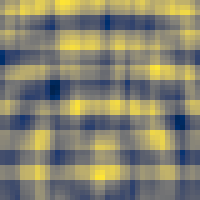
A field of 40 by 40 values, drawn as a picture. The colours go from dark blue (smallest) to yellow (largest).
The middle left is the ninth with the lowest average. Concentric rings centre on the bottom middle. Horizontal stripes repeat 6 times down the table.
